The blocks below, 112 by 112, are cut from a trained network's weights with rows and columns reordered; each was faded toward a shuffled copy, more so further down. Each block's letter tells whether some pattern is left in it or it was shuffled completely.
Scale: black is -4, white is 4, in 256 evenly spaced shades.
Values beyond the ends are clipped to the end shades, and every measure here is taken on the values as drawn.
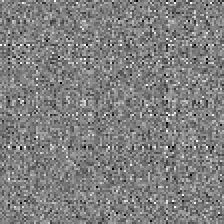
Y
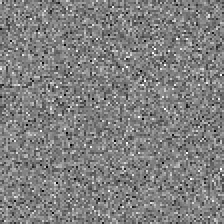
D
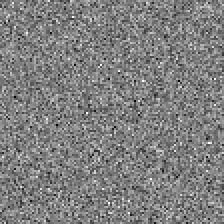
D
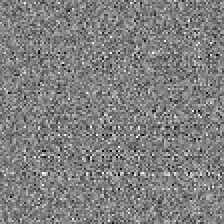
Y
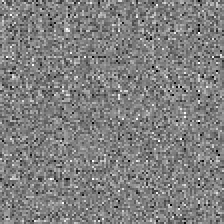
Y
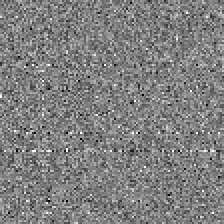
Y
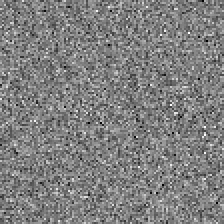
D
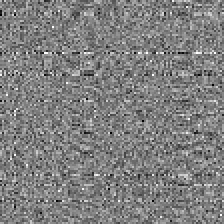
Y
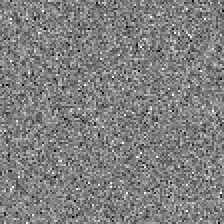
D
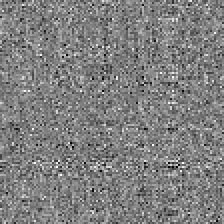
Y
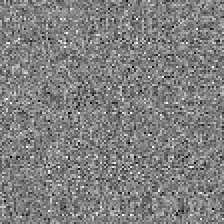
Y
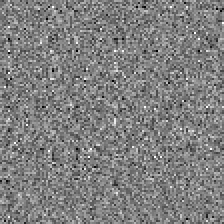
Y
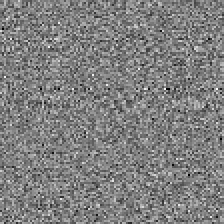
Y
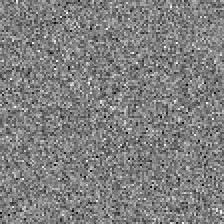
D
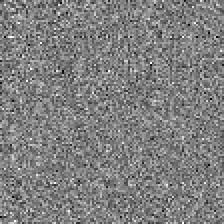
Y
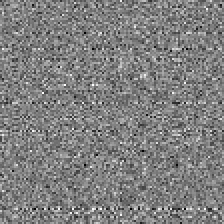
Y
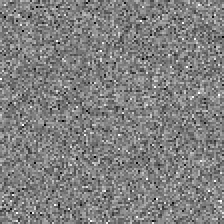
D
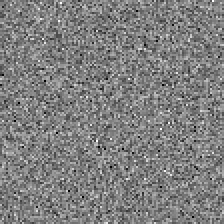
D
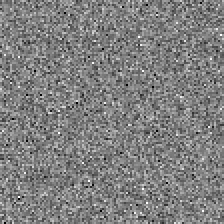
D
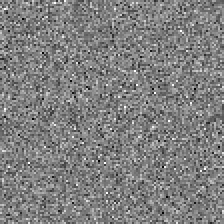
D
